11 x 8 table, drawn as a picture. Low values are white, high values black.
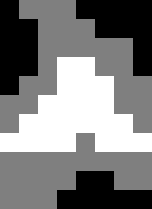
Ninth with the lowest average: centre. Stripes: none. Calmest part: centre. Ninth with the highest average: top right.
